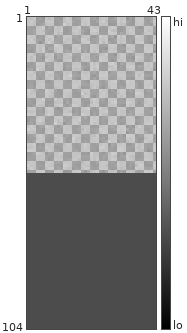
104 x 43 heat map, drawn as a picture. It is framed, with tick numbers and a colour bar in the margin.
It is made of 2 by 1 panels. Panel 1,1: high, checkered. Panel 2,1: low, flat.
